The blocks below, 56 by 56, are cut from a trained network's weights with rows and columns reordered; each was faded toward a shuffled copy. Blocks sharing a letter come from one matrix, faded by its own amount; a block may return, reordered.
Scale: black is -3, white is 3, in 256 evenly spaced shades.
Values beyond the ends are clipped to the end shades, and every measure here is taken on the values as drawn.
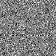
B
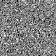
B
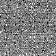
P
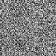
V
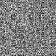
V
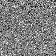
B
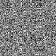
V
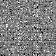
P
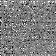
P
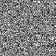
V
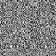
V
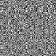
V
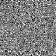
B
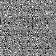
P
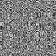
V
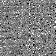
P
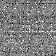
P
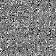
P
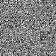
B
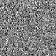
B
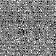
P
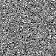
B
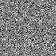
B
